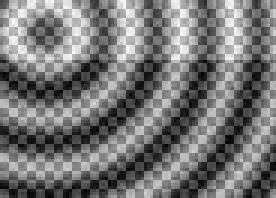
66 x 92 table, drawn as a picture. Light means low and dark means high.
Ninth with the highest average: bottom left. Mirror symmetry: none. Rings: centred on the top left. Ninth with the lowest average: top left. Seam: horizontal, 30% of the way down, the bottom part higher.
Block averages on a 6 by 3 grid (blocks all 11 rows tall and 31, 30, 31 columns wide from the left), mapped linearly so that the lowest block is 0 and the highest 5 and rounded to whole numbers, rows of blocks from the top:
011
022
534
243
433
444
